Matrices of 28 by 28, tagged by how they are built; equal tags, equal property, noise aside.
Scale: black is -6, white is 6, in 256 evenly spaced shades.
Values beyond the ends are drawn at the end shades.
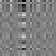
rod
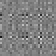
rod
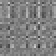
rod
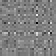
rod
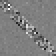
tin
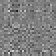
rod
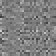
rod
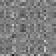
rod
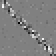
tin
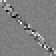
tin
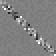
tin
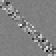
tin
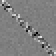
tin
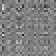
rod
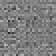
rod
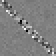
tin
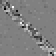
tin
